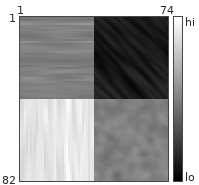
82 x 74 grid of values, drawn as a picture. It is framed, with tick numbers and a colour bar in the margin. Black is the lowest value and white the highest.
It is made of 2 by 2 panels. Panel 1,1: middling, streaked across, faint in contrast. Panel 1,2: very low, slanting down to the right, faint in contrast. Panel 2,1: very high, streaked downward, faint in contrast. Panel 2,2: middling, blotchy, faint in contrast.
